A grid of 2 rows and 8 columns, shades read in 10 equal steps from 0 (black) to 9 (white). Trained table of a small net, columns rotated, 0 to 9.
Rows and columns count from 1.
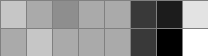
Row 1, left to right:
7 6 5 6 6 2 1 8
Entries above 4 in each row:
6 6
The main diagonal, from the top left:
7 7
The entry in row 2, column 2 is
7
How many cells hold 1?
1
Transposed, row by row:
7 6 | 6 7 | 5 6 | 6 6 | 6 6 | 2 2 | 1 0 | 8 9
